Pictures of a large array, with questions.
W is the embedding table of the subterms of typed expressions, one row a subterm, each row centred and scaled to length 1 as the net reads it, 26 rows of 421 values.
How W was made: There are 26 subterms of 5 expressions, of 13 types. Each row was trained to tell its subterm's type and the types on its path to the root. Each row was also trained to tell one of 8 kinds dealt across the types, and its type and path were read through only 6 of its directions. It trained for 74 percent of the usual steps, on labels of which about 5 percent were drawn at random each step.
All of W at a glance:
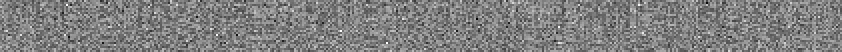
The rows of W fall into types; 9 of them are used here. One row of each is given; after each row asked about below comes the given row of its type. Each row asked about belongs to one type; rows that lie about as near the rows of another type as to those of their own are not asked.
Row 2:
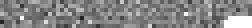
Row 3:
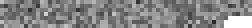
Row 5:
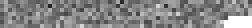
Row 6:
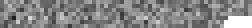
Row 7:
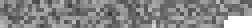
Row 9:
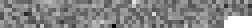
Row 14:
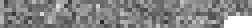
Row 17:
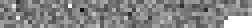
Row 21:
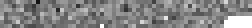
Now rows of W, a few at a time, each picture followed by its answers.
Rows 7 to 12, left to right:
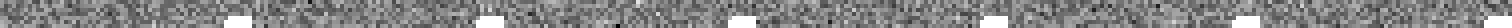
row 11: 6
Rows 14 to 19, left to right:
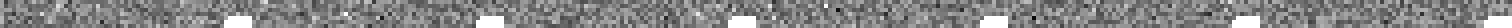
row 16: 14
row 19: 6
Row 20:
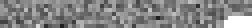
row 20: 2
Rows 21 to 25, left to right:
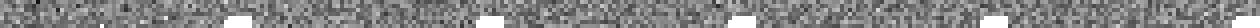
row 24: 2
